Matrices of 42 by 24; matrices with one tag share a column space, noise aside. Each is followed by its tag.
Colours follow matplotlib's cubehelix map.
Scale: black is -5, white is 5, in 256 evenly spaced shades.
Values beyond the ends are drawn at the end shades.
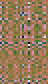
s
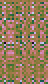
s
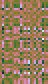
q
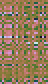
s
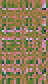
q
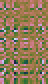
q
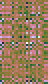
s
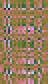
q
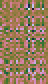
q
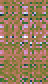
s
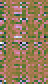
s
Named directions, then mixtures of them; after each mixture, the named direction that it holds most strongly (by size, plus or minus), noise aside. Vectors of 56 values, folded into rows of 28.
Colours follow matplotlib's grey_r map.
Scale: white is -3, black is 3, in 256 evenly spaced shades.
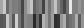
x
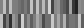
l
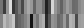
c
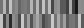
l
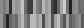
x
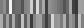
l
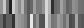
c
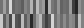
l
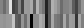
c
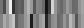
c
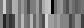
c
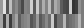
l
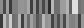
l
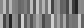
l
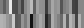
c
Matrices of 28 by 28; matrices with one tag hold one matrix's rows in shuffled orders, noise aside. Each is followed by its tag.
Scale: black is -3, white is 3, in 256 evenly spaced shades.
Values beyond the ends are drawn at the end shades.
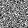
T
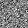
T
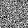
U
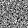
T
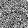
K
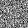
U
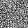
U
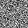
T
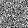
K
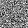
K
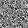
K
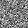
T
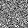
T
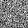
U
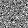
K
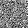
K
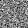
T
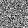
K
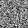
T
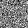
K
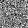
K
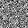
T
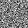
T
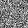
U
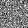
U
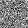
K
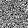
K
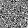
K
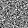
T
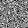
T
